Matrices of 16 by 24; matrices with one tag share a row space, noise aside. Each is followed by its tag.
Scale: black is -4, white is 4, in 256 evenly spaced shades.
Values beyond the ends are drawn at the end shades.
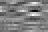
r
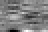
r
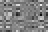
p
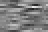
r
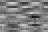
r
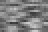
r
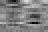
r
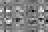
p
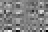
p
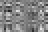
p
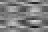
r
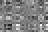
p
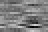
r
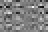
p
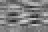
r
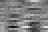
r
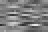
r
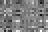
p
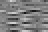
r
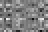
p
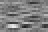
r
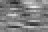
r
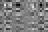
p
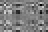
p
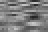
r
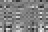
p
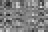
p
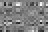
p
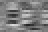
r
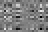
p
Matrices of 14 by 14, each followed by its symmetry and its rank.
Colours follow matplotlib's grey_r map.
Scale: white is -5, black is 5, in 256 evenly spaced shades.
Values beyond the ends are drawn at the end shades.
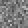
neither, full rank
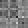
symmetric, rank two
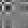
symmetric, rank one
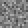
antisymmetric, full rank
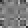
symmetric, rank two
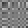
symmetric, rank one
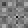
symmetric, rank two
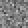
antisymmetric, full rank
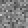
neither, full rank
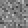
antisymmetric, full rank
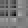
symmetric, rank one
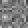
neither, rank three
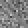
antisymmetric, full rank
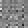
neither, rank three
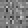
neither, rank three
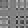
symmetric, rank one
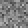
neither, full rank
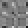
symmetric, rank two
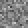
neither, full rank
